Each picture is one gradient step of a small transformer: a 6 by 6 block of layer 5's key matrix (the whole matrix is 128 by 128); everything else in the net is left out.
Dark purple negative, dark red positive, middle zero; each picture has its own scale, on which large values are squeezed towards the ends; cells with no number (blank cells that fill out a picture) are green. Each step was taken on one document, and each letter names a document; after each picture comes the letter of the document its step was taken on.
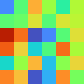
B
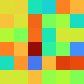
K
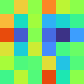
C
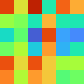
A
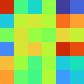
C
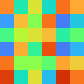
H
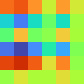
K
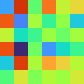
K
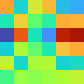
A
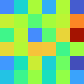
A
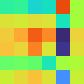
B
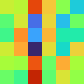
H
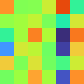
B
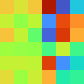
A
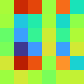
K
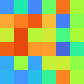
H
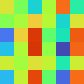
B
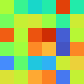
B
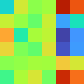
C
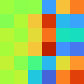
H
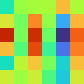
B
